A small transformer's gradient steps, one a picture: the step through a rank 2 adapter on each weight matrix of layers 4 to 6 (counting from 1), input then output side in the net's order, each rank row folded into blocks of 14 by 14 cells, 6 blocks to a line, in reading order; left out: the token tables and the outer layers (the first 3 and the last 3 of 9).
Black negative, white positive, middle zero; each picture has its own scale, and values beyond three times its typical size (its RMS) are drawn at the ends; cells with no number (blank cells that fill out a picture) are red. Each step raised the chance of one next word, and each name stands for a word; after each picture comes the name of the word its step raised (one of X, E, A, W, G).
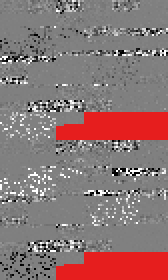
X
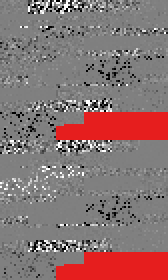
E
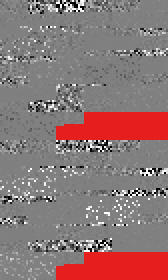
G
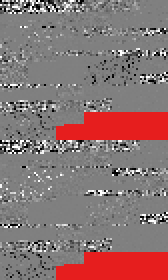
E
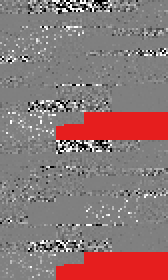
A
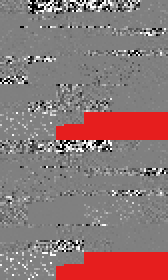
A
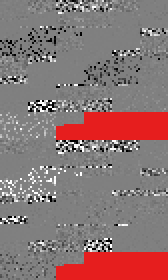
X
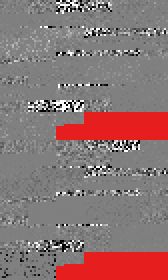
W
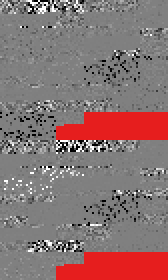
E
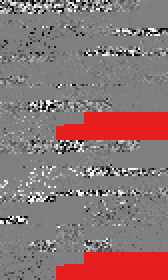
X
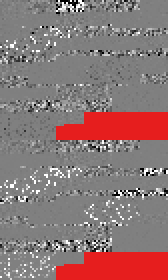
G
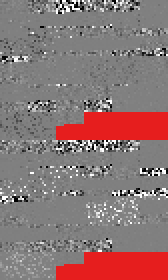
G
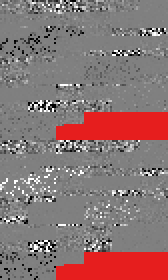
X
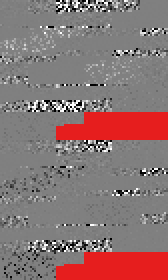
W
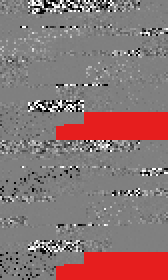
W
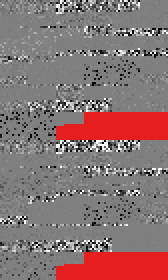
E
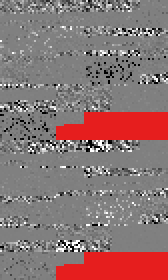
E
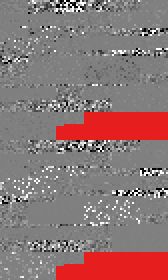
G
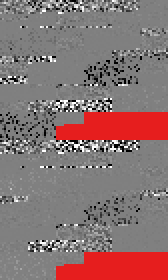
E
